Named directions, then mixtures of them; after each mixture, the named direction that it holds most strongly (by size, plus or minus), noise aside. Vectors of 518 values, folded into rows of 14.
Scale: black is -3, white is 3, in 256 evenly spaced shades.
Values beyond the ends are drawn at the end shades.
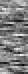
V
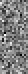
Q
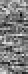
V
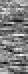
V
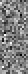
Q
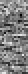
V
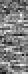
V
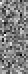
Q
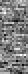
V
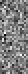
Q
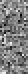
Q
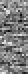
V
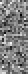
Q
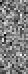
Q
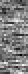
V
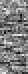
V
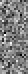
Q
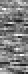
V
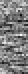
V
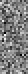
Q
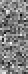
Q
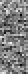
Q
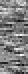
V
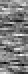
V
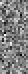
Q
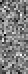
Q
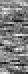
V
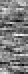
V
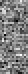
Q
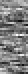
V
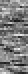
V
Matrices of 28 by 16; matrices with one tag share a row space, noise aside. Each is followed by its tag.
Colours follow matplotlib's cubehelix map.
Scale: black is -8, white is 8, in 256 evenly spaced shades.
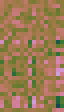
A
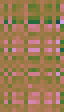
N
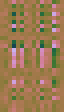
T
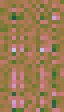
T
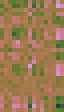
A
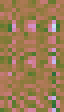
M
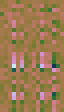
T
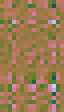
M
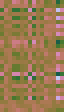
A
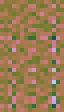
M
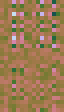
T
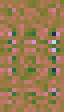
M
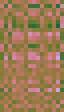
N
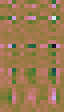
M
